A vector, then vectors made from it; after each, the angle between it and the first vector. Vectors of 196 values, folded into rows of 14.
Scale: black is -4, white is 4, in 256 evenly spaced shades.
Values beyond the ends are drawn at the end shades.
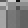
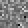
orthogonal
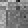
nearly parallel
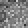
partly opposed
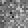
partly opposed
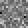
orthogonal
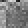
nearly parallel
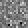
orthogonal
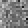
partly aligned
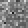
partly aligned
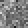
partly aligned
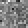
partly aligned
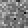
partly aligned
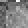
nearly opposite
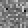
orthogonal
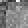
nearly opposite
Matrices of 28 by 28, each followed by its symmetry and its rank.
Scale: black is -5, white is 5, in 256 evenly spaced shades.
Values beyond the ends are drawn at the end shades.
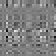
neither, rank two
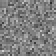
antisymmetric, full rank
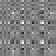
symmetric, rank two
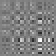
symmetric, rank two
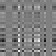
neither, rank one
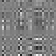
neither, rank two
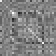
symmetric, rank five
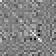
symmetric, rank five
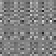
neither, rank two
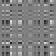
neither, rank one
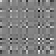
symmetric, rank two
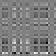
neither, rank one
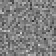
antisymmetric, full rank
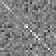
symmetric, rank five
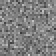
antisymmetric, full rank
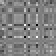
symmetric, rank two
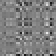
neither, rank two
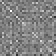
symmetric, rank five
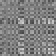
symmetric, rank two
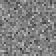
antisymmetric, full rank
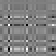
neither, rank one
